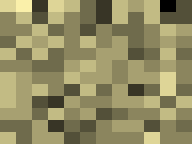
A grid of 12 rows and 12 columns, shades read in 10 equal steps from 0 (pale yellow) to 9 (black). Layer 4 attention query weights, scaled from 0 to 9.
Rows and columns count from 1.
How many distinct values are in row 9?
6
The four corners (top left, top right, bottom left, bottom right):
1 6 2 4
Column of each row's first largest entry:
11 7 6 1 9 3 3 9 4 7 4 5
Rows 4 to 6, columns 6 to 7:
2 4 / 4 3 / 2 3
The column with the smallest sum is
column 1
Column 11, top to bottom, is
9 6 2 3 2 3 1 1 5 2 4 4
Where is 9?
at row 1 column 11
